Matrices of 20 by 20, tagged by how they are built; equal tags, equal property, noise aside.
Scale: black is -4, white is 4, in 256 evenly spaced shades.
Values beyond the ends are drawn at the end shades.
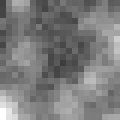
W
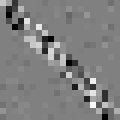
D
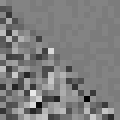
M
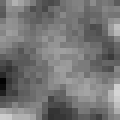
W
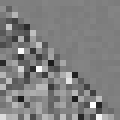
M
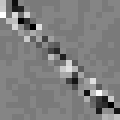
D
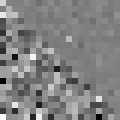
M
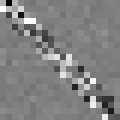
D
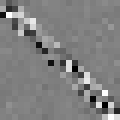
D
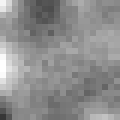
W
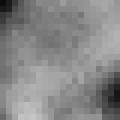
W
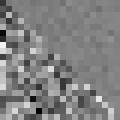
M
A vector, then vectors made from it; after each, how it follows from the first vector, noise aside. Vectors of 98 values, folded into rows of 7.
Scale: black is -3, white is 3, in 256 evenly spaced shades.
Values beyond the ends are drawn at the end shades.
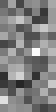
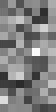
copied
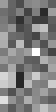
sign-scrambled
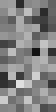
sign-scrambled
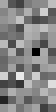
sign-scrambled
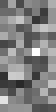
copied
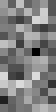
negated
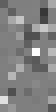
partly zeroed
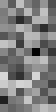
negated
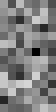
negated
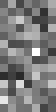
sign-scrambled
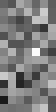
sign-scrambled
